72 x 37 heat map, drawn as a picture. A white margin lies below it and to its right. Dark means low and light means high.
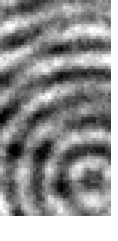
No overall slope runs across the table. Horizontal stripes repeat 6 times down the table. The halves do not mirror each other. Concentric rings centre on the bottom right. No single row or column stands out from its neighbours.
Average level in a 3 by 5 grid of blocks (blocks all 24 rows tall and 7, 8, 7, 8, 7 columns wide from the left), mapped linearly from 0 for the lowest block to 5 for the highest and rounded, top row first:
42345 | 02211 | 11223
